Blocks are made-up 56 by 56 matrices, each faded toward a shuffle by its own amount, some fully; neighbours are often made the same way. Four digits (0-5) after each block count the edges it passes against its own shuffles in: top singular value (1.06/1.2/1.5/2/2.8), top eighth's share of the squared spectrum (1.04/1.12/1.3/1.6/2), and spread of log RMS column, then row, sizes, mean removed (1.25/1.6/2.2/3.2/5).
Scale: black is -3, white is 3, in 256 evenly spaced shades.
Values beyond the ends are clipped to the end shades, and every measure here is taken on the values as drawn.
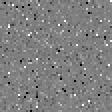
0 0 0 0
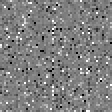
1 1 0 0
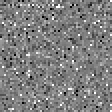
1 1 0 0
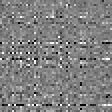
4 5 3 3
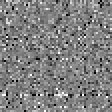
3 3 1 2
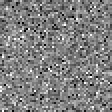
2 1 0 0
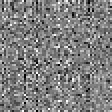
4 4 2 2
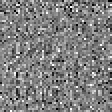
4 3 1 1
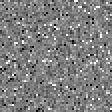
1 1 0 0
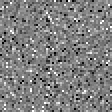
2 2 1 0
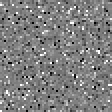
0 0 0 0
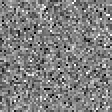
0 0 0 0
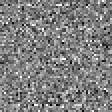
2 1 0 2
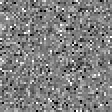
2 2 0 1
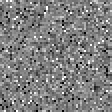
0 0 0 0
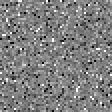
1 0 0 0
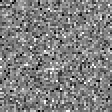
0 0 0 0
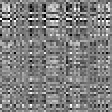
5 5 4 4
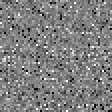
0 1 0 1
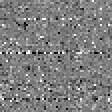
2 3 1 2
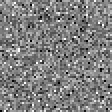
0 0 0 0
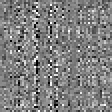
4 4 4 2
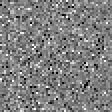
1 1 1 0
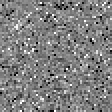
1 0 0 0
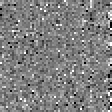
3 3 2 0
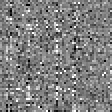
4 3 3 1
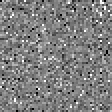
2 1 1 0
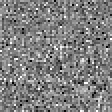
2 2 1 1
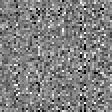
3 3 3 1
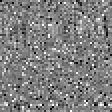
3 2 0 1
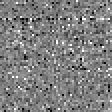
3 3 0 1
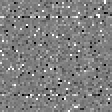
3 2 0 1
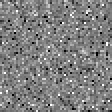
2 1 0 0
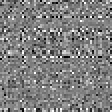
4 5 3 3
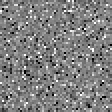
0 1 0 0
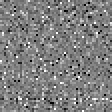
3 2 0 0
